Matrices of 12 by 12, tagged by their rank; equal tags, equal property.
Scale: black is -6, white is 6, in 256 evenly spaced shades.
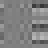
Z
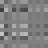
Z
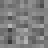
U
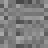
U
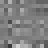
U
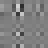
Z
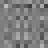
U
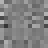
U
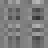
Z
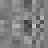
U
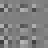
Z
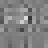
U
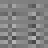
Z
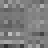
U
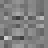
U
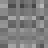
Z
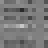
U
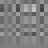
Z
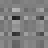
Z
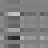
Z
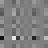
Z
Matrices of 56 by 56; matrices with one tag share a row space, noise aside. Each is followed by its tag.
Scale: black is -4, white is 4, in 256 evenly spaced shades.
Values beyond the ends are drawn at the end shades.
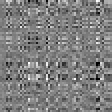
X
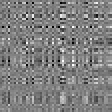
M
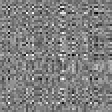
M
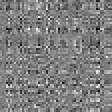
X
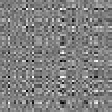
M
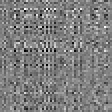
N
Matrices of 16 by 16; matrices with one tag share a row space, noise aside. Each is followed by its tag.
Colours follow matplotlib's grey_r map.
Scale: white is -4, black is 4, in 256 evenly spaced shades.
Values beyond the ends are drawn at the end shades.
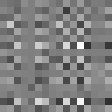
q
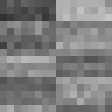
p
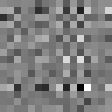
q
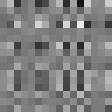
q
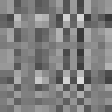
q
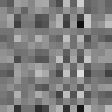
q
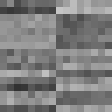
p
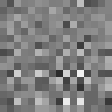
q
